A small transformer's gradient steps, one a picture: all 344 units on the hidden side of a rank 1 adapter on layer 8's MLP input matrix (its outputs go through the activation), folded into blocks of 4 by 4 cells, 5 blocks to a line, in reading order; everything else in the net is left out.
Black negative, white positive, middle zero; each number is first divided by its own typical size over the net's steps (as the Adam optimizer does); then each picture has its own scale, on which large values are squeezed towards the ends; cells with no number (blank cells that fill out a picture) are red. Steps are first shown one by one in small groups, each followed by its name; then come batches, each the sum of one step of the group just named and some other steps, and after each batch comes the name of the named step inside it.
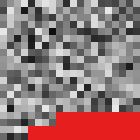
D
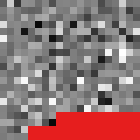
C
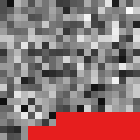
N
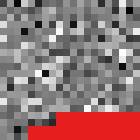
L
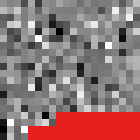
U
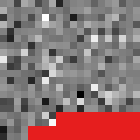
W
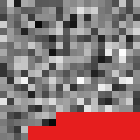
C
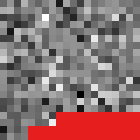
W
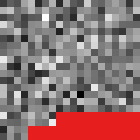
W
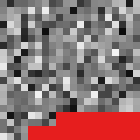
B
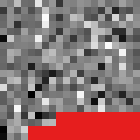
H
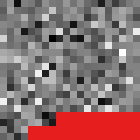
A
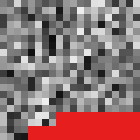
B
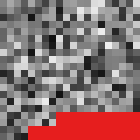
H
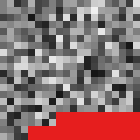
B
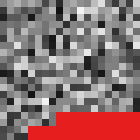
H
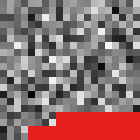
H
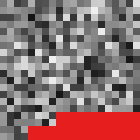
B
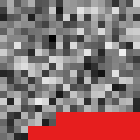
A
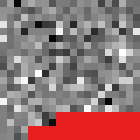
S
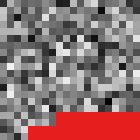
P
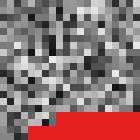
S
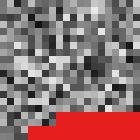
S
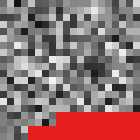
S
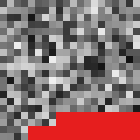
P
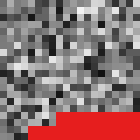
P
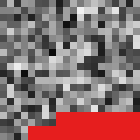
P
